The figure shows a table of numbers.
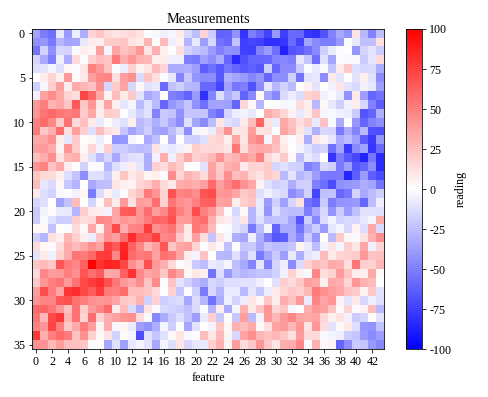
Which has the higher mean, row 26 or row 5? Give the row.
26
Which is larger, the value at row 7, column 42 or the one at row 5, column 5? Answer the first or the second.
the second
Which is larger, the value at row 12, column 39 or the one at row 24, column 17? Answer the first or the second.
the second
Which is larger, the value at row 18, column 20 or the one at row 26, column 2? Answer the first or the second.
the first
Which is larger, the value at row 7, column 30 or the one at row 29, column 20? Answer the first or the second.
the second
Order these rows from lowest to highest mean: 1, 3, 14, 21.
1, 3, 14, 21
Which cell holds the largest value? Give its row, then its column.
26, 7
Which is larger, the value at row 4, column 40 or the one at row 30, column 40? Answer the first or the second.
the second
